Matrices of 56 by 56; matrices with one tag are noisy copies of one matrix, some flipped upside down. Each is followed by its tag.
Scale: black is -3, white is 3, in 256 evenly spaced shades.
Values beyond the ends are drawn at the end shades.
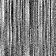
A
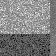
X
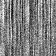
A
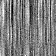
A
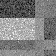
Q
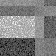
Q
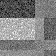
Q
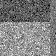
X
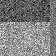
X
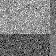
X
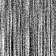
A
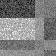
Q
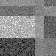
Q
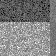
X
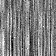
A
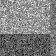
X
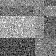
Q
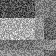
Q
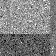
X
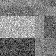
Q
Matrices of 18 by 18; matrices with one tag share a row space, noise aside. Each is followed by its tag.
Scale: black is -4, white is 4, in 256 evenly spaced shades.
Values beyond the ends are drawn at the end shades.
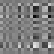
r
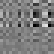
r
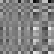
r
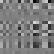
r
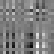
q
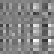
r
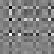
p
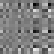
r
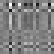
p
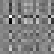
p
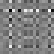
p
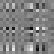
q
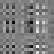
q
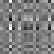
p
